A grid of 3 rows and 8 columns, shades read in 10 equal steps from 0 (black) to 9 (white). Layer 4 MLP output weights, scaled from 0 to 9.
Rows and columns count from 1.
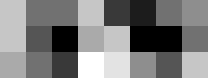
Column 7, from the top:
4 0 3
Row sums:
34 27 44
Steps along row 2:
down down up up down same up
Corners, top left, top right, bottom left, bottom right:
7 5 6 7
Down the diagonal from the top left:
7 3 2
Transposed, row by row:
7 7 6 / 4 3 4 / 4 0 2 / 7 6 9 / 2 7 8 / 1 0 5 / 4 0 3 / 5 4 7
